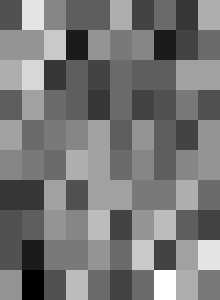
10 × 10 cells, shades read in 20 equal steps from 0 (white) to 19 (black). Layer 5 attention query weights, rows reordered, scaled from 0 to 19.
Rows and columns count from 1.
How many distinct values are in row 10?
9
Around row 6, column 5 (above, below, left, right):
7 7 6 11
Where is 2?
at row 1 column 2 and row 9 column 10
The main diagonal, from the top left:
13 8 15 12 7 11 10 5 7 10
